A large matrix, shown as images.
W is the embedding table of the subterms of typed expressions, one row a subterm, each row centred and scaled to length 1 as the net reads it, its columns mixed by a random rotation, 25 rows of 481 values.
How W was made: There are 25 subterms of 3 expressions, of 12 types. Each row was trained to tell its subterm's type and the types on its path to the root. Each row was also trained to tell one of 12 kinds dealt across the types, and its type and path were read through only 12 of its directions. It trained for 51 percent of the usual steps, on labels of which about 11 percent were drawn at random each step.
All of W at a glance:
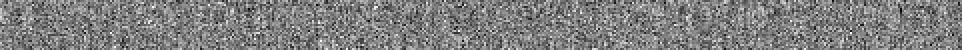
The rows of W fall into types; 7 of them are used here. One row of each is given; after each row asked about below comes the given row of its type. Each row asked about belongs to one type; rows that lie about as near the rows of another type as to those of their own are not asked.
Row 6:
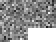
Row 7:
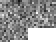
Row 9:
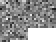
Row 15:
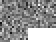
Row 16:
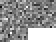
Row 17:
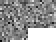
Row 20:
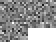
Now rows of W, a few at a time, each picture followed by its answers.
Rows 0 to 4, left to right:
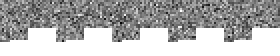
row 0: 16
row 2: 20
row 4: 6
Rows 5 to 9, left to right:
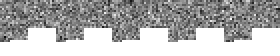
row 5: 6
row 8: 16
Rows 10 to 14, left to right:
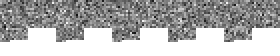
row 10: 7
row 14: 16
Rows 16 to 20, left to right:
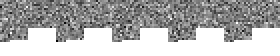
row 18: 15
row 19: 20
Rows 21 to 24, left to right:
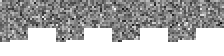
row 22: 7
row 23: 20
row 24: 17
